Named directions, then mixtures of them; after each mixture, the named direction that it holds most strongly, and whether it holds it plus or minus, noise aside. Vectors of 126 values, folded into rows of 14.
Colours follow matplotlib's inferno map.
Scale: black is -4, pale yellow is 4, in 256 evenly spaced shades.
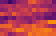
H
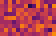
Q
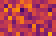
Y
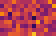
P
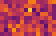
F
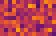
Q, minus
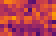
F, minus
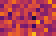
P, plus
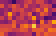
P, minus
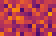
Y, plus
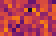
F, minus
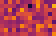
Q, plus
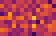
P, minus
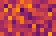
Y, plus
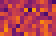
F, minus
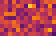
Q, minus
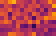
P, plus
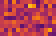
Q, minus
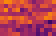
H, minus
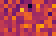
Y, minus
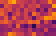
P, plus
